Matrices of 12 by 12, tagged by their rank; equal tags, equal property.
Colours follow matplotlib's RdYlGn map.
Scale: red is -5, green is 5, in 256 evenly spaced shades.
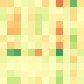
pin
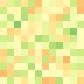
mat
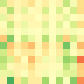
pin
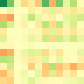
pin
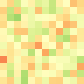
mat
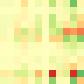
pin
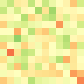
mat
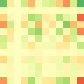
pin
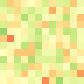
mat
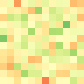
mat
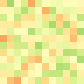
mat
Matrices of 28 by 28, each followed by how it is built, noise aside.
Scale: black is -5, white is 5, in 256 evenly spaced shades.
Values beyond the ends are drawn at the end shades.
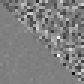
upper triangular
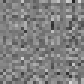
low rank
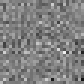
low rank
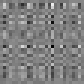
low rank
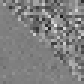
upper triangular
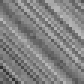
Toeplitz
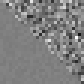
upper triangular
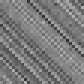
Toeplitz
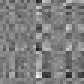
low rank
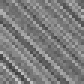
Toeplitz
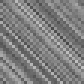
Toeplitz
